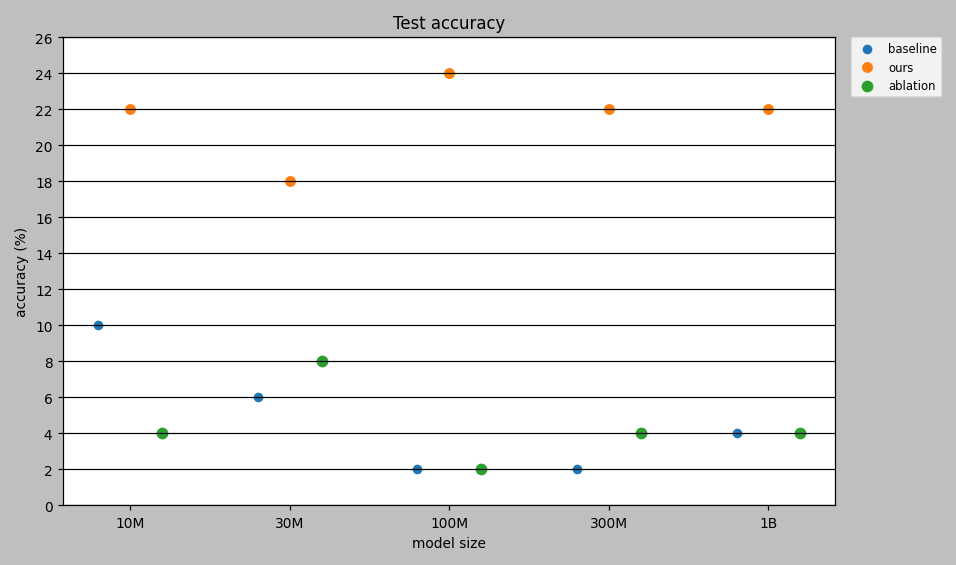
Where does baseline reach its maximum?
10M
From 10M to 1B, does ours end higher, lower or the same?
the same
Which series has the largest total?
ours
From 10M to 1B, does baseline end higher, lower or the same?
lower
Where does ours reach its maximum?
100M
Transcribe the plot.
Title: Test accuracy
x-axis: model size, ticks 10M 30M 100M 300M 1B
y-axis: accuracy (%), ticks 0 2 4 6 8 10 12 14 16 18 20 22 24 26
Legend: baseline, ours, ablation
Values:
baseline: 10 6 2 2 4
ours: 22 18 24 22 22
ablation: 4 8 2 4 4
